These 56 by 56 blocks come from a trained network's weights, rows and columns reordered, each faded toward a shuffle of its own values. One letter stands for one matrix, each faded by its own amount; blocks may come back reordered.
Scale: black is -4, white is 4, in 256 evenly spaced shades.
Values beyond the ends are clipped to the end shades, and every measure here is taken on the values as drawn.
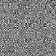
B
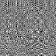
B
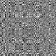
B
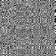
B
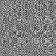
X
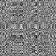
X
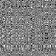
B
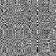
B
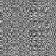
X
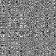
B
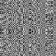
X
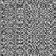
X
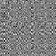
X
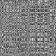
X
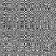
X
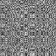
X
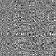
B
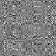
B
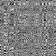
B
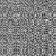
X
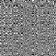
B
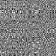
B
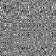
B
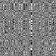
B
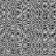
X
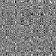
B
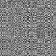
X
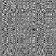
B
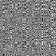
B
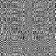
X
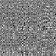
B
